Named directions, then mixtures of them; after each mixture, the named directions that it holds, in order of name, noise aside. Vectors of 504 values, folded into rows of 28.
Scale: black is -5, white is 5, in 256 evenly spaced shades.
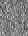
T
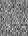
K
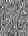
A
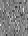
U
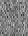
T, U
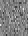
U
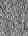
T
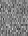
K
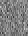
T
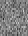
A, K, U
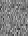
A, K, U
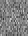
A, K, U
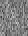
K, T, U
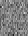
A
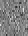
U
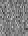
T, U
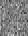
A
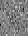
U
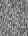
K, T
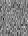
A, K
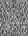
K, T, U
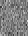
A, K, T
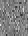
U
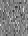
U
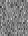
A, T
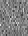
K, U
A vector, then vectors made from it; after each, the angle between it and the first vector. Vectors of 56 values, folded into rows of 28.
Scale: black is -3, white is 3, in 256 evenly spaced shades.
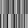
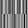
partly aligned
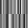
partly aligned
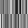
orthogonal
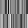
partly aligned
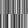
nearly parallel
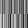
partly opposed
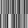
nearly parallel
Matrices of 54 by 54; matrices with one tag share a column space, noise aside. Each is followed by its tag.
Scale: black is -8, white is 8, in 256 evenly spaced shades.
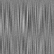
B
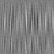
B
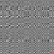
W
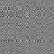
W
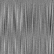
B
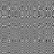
W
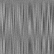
B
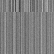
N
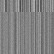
N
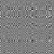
W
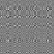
W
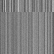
N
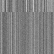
N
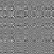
W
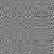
W
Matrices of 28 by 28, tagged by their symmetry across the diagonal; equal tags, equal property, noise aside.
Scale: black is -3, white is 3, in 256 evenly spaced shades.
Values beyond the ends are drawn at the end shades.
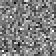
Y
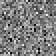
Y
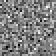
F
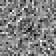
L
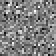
Y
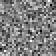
F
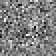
F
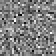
F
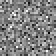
L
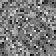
L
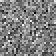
Y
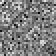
L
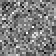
L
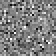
F
